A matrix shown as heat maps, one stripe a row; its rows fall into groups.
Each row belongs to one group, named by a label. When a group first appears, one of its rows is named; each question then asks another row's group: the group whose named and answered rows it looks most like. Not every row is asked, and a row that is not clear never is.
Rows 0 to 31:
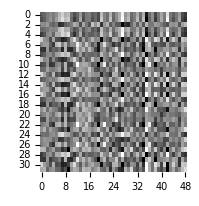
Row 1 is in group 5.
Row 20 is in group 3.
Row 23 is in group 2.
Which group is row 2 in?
2
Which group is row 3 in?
5
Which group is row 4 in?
5
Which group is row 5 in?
2
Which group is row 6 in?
3
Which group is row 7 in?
3
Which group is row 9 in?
2
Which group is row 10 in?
3
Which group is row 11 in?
3
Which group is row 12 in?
2
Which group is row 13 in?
5
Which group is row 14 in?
2
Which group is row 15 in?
3
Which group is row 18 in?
3
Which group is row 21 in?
3
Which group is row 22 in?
3
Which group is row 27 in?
2
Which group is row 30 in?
2
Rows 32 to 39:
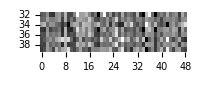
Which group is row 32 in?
3
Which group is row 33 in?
3
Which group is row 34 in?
2
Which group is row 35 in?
3
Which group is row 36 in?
3
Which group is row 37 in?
5
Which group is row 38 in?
3
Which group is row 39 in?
5
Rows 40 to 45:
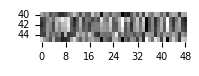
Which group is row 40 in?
2
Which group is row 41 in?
5
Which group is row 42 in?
5
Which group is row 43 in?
5
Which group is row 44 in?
3
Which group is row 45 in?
2
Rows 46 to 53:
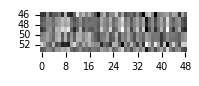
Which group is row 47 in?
5
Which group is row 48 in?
5
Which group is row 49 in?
5
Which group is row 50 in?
3
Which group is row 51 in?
3
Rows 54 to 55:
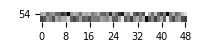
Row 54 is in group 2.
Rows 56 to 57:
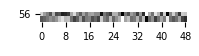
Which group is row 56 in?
2
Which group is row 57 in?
5
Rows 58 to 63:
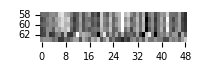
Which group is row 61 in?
5
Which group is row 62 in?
3
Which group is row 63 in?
2
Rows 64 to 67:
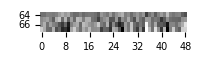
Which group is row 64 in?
5
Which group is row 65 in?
3
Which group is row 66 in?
2
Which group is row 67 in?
2
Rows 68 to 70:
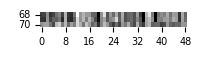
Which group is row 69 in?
3
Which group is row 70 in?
3
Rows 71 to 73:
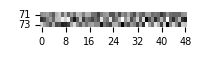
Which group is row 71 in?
3
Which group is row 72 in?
5
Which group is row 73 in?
2
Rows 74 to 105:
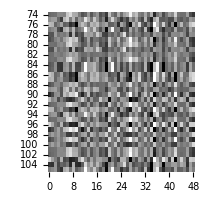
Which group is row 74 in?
5
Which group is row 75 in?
3
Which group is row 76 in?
2
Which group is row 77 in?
3
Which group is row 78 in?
3
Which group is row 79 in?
5
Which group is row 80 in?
5
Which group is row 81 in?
3
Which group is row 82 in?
5
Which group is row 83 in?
5
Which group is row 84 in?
3
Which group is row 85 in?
3
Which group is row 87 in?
2
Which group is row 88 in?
5
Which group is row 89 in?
3
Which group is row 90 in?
5
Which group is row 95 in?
5
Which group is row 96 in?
2
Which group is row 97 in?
5
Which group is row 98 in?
2
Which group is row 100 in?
2
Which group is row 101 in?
5
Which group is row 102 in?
5
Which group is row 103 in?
2
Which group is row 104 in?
3
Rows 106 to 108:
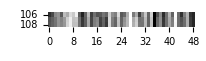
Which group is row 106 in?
5
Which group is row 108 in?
5
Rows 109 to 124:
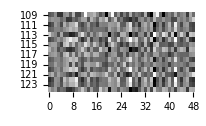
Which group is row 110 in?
2
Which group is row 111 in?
5
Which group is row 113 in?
2
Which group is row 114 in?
5
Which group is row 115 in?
3
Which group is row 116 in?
2
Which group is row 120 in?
5
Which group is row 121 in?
2
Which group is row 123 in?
5
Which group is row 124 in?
2
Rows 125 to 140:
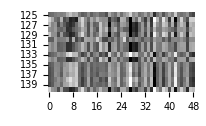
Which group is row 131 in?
2
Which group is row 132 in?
2
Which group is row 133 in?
5
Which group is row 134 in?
2
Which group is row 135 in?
5
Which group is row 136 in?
5
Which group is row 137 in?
5
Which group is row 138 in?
5
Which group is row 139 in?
5
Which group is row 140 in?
2
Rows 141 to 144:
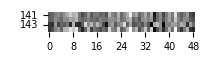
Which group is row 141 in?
5
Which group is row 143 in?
3
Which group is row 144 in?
5
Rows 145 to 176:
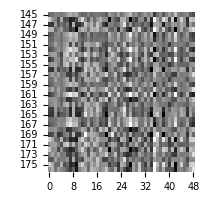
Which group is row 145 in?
5
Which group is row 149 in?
5
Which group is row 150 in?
5
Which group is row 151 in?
3
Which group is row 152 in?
5
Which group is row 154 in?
5
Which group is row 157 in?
2
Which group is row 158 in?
3
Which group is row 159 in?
5
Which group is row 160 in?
2
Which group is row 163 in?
3
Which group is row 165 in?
3
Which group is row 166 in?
5
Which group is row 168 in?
2
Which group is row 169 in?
3
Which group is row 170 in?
2
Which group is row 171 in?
3
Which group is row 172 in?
2
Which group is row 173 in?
2
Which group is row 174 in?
3
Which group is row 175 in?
2
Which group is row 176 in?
2
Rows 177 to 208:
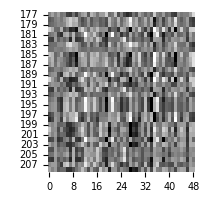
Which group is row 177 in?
2
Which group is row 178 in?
5
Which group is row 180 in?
2
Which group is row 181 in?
3
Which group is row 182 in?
3
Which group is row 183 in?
5
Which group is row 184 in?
5
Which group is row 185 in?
2
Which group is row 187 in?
2
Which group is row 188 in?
5
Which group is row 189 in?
3
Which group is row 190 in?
2
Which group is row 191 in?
2
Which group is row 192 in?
3
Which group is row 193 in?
5
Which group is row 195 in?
3
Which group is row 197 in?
5
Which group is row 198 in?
5
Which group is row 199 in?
2
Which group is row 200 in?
2
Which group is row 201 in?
2
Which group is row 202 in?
3
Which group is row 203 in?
2
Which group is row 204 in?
3
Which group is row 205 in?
3
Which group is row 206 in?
3
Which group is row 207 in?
3
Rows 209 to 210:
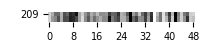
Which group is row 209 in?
2
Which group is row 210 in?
2
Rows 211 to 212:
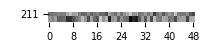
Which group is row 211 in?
5
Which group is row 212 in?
2
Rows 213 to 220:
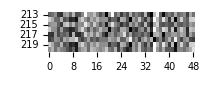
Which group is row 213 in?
3
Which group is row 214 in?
2
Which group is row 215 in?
3
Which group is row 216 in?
2
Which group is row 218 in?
5
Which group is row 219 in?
2
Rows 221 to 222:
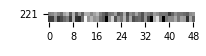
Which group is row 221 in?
3
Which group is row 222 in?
3
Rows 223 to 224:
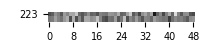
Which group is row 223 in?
5
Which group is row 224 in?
3
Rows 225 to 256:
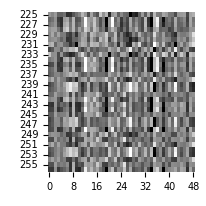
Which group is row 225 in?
2
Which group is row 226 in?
3
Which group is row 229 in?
2
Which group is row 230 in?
2
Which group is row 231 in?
2
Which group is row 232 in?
5
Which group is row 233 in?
2
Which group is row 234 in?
3
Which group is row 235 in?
3
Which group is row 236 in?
3
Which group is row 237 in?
5
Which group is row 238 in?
2
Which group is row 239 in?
5
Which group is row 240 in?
5
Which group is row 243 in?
3
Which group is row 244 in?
3
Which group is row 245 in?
3
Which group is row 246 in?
5
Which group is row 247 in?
5
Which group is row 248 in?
3
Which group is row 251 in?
2
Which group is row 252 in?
5
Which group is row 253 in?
5
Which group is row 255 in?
3
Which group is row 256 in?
3
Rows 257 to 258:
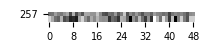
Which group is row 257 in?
3
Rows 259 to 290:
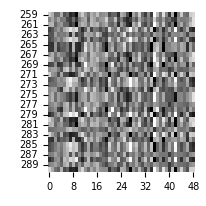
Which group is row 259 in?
2
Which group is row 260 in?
2
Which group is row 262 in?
5
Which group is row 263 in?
3
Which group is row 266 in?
3
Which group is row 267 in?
2
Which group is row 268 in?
2
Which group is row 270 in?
3
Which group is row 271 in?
2
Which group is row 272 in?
5
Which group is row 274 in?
3
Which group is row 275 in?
2
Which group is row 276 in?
2
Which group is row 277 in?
3
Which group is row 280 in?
2
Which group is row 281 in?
2
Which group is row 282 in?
5
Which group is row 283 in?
2
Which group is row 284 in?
3
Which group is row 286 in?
5
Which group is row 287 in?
3
